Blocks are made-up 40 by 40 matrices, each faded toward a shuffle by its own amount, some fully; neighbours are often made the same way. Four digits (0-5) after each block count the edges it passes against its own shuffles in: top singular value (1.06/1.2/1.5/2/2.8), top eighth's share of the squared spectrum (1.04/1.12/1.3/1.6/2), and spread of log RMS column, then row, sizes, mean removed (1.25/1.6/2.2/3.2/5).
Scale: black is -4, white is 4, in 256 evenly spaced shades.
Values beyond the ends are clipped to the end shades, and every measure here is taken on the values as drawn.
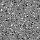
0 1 0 0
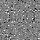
3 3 1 1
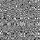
3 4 1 2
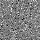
0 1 1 0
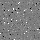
1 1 0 0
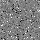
0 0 0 0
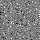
2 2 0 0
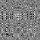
4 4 2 2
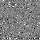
2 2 0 2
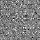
3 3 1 1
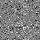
3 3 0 1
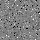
0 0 0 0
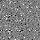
3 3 0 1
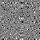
3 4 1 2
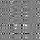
4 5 3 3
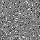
2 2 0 0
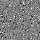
2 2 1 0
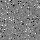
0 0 0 0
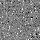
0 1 0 0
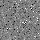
0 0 0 0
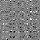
4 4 2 2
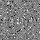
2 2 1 0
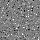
0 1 0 0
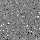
0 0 0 0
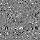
3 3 1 1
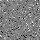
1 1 0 0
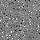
1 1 0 0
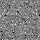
2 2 0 0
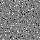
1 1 0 0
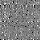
3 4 1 2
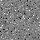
1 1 0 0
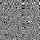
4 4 2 2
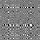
4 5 2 3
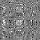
4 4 2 2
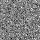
1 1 0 0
